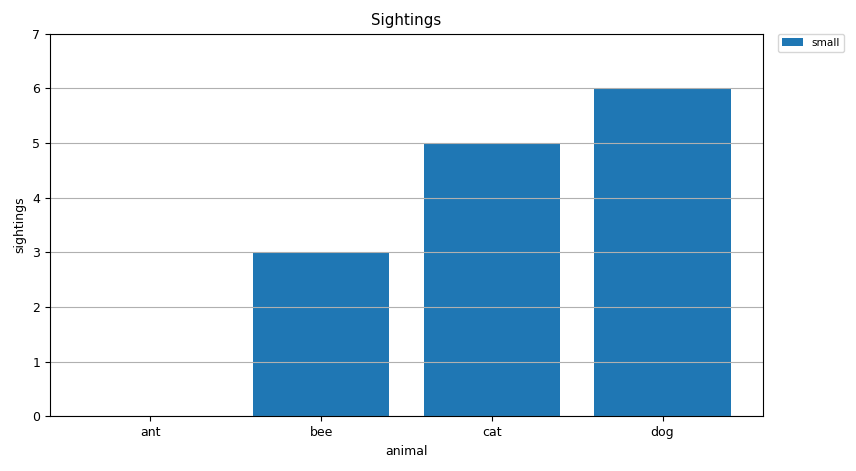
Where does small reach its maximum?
dog
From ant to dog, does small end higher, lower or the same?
higher
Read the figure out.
Title: Sightings
x-axis: animal, ticks ant bee cat dog
y-axis: sightings, ticks 0 1 2 3 4 5 6 7
Legend: small
Values:
small: 0 3 5 6
